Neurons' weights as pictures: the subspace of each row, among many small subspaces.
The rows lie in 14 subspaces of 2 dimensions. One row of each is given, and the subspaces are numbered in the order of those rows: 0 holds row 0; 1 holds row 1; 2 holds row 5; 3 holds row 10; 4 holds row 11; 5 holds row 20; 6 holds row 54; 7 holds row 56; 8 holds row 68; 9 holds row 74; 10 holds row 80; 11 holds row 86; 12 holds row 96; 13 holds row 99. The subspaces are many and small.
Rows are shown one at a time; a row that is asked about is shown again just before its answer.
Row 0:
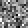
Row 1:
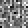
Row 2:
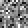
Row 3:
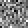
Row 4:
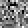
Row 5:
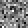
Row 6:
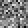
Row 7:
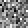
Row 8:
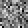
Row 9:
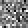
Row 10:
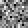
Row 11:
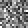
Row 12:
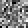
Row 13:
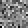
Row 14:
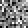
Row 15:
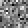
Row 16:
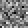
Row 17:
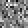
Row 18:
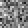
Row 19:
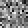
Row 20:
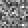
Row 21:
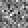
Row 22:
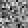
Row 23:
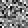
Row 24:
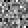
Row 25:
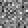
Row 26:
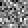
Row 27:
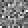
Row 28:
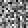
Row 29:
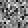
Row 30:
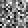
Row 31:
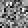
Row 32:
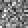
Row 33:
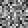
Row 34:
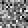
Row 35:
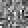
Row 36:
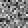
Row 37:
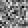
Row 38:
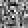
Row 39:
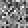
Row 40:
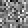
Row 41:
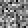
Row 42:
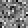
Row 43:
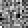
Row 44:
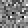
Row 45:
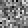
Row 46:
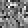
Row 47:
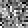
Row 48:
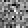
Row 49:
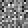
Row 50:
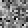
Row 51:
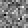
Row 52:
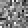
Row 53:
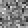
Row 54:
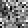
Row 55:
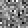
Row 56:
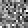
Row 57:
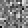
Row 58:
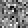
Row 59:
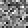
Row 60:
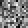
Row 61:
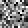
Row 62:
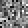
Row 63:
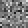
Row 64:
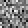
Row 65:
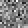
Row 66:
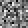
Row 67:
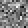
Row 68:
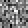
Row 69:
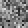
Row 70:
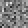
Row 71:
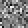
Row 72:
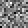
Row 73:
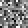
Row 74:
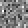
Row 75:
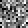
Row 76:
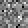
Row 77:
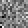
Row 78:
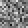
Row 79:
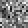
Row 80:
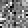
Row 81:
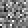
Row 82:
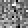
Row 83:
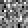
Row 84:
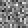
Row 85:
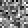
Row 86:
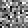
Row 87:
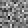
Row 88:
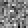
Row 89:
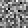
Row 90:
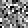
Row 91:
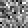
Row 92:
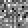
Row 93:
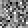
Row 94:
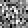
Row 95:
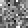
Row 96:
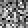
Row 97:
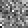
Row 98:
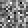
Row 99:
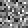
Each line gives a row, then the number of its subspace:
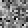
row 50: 0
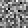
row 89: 12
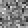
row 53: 6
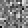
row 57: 1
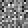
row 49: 3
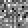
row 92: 3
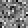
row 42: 2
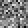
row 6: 1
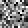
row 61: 3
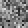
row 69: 0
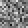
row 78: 13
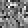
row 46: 7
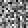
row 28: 12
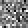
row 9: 7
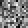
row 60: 0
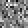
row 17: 7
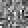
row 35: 10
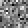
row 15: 1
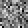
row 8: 4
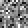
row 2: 1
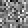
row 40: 13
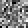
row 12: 8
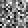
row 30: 12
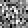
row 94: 8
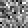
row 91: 11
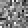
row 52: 10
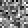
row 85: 1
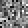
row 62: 10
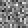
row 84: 13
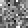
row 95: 0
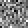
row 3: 8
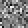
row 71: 4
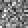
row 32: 4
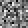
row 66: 11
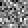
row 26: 13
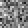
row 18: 11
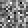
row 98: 12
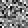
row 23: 2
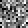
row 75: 0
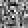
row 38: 7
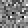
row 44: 3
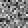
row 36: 12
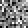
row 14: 8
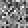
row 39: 5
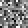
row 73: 0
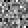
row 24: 12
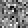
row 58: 2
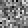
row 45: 10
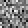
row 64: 8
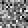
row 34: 7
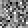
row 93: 12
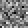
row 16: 5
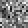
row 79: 6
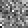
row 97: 6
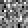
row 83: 3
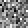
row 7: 8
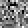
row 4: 7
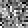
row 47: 6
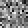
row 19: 11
